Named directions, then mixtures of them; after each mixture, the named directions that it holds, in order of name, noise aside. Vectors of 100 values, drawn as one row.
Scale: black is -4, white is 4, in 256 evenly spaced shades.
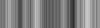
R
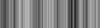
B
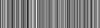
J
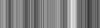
B, R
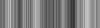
R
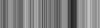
B, R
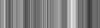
B, R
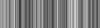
B, J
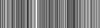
J, R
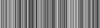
B, J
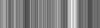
B, R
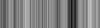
B, R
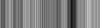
B, R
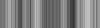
R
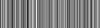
J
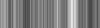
B, R
